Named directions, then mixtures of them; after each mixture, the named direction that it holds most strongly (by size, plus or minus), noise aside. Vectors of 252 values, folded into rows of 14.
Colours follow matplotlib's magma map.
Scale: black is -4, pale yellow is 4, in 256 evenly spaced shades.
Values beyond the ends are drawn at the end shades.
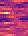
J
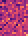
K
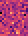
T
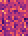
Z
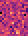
T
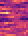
J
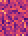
Z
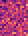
K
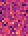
T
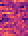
J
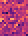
K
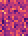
Z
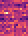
J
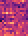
J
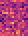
T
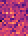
T
